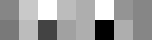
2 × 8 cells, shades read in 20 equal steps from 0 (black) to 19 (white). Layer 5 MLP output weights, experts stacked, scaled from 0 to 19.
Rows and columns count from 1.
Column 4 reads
14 12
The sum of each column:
19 29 24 26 26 19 24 20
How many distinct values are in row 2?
7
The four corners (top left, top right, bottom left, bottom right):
10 10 9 10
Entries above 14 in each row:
3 0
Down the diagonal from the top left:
10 14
